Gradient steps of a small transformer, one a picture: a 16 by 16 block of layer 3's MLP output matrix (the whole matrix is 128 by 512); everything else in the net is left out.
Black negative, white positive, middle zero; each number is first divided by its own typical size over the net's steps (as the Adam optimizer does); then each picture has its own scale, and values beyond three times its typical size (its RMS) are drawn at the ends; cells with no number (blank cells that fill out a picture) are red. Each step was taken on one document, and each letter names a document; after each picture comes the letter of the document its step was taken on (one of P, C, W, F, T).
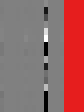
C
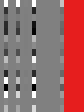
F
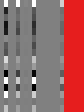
F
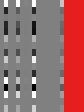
F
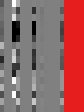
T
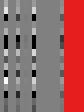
F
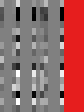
T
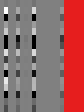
F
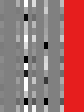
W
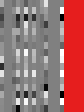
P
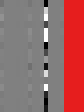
C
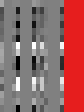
T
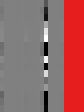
C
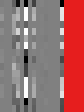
P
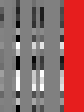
T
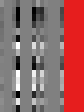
T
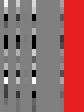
F
